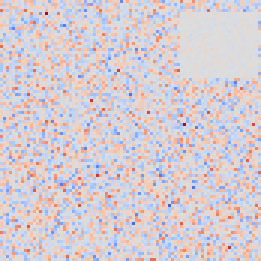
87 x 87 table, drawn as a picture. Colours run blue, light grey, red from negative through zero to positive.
Odd patch: calmer, in the top right. Grain: fine. Calmest part: top right. Mirror symmetry: none. Slope: none. Stripes: none. Average level on the scale: 50%.
